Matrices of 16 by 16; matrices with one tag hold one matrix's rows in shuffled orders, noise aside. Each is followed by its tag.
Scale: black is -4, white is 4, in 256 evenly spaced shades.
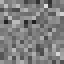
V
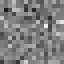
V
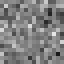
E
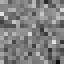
E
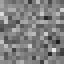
E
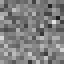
E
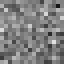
E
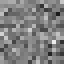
E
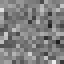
E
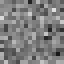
E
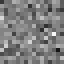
E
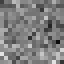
E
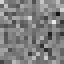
E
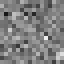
V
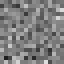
V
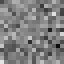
E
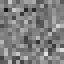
V
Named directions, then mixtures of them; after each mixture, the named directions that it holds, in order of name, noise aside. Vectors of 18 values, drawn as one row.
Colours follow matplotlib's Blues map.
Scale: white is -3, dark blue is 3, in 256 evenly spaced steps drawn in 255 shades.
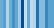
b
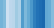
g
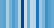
b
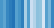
b, g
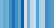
b, g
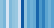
b, g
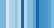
b, g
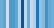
b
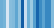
b, g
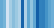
b, g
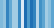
b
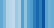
g
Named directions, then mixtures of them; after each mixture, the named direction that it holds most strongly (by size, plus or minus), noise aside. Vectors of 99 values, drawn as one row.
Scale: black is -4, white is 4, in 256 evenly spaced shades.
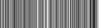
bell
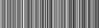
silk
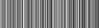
silk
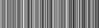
silk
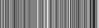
bell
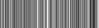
bell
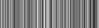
bell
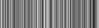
bell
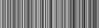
silk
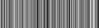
bell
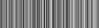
silk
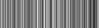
bell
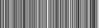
bell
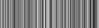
bell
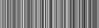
silk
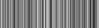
bell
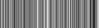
bell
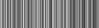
silk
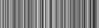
bell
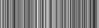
bell
